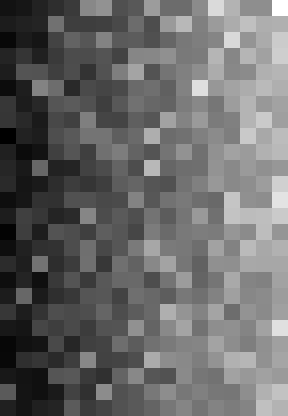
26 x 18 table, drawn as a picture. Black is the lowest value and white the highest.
The texture is fine-grained noise. The top right is the ninth with the highest average. Values rise toward the right.
